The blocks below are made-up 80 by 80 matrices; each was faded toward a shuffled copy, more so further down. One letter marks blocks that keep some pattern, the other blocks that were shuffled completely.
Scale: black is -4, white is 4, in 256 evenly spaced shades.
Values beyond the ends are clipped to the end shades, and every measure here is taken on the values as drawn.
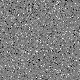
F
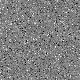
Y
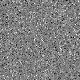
F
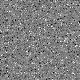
F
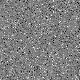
F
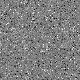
F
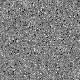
F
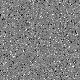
F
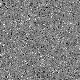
F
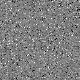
F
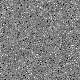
Y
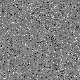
F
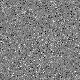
F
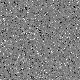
F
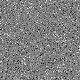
F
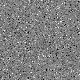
Y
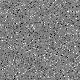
F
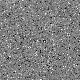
Y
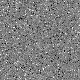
Y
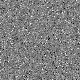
F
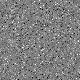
F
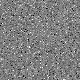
F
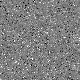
F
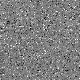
F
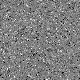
F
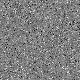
Y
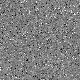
Y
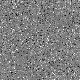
F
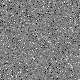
Y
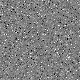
Y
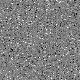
F
